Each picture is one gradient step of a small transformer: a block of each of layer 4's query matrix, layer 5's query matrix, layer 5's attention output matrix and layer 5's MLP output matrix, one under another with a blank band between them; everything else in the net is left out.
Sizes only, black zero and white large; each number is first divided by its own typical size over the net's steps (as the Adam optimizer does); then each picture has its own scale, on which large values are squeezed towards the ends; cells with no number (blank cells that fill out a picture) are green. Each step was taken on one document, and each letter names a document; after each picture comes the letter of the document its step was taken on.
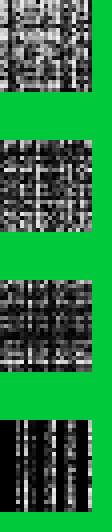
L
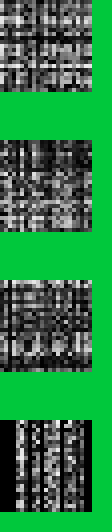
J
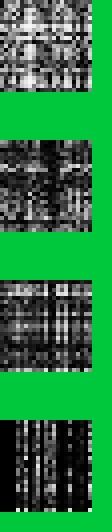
L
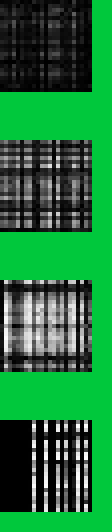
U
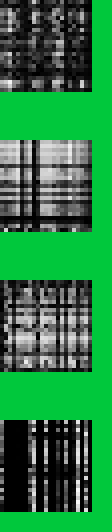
U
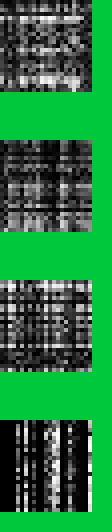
L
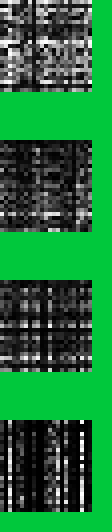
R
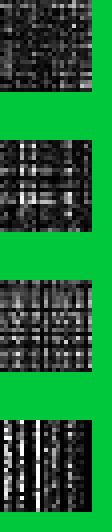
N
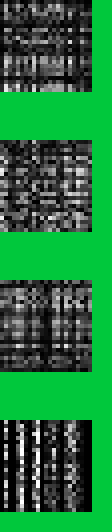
N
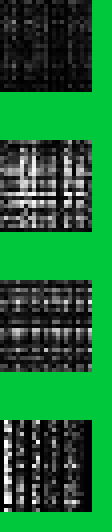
N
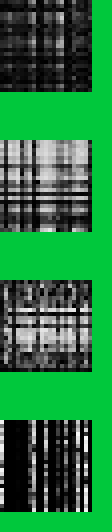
U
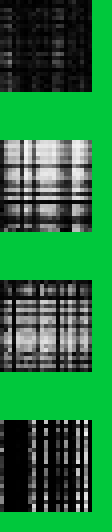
U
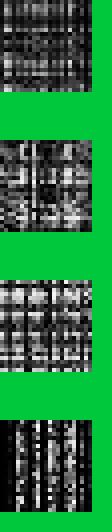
J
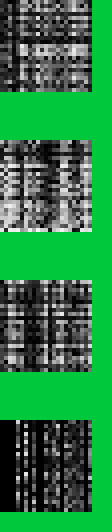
L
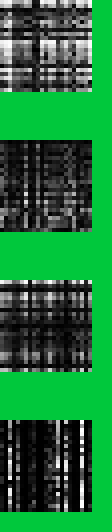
R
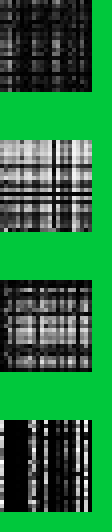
U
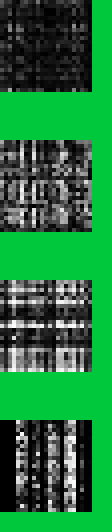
J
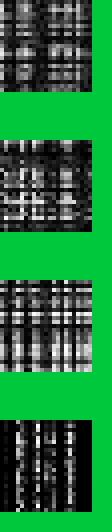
N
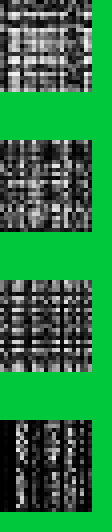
J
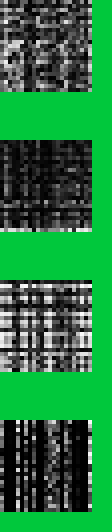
L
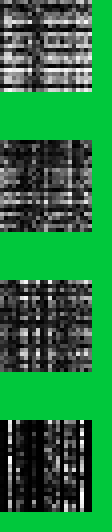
R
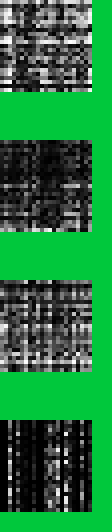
R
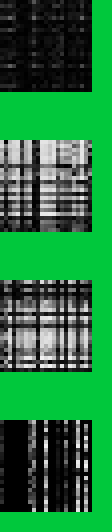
U
